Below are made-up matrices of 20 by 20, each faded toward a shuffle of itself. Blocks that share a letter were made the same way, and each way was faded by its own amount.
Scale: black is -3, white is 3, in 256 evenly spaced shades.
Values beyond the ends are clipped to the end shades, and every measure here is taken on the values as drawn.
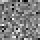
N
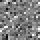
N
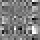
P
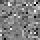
N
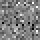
N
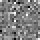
N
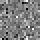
N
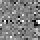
N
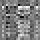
P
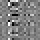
P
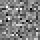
N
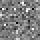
N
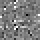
N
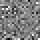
N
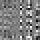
P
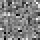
N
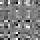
P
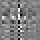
P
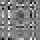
P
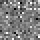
N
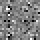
N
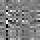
P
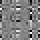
P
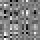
P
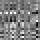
P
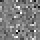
N
